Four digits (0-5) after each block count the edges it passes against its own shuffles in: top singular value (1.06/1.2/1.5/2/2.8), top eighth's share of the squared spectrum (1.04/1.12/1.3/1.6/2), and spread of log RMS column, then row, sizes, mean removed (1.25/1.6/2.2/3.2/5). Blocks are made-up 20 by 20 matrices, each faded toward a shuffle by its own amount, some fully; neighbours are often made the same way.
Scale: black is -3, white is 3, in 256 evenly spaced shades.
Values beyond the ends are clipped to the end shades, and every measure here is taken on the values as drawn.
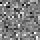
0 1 0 0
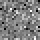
0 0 0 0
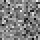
0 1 0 0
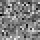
0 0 0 0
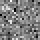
0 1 0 0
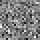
0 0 0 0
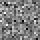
0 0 0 0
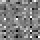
3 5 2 2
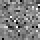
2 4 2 0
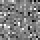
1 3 0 0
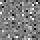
0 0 0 0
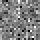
1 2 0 0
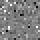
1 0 0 0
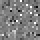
0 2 0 0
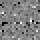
2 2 0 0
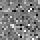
0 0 0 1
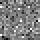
0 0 0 0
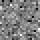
0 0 0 0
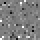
0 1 0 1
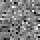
2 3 0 0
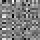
3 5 2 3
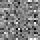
3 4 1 1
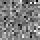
2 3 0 1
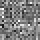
3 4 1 1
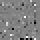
2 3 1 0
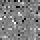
1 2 0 1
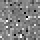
1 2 0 0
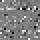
2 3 0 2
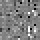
3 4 2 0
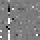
3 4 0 0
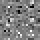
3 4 2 1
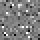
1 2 1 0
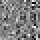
3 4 2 1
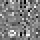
3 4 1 1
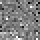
2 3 0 0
